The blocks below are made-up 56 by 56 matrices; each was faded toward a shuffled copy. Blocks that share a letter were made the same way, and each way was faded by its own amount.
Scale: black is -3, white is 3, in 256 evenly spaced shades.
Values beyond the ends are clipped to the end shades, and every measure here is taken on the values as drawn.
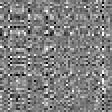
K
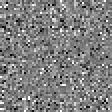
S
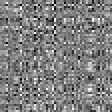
K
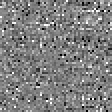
S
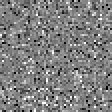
S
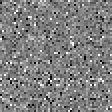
S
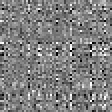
K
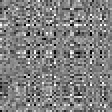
K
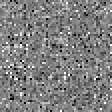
S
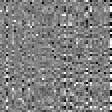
K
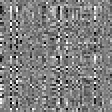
K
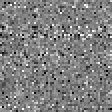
S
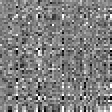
K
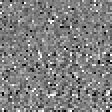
S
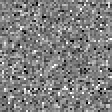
S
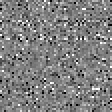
S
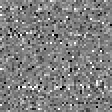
S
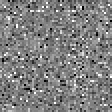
S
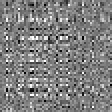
K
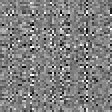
K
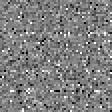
S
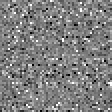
S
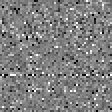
S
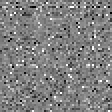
S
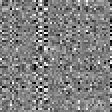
K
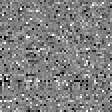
S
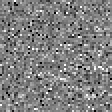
S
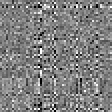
K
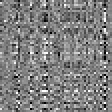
K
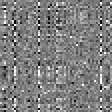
K
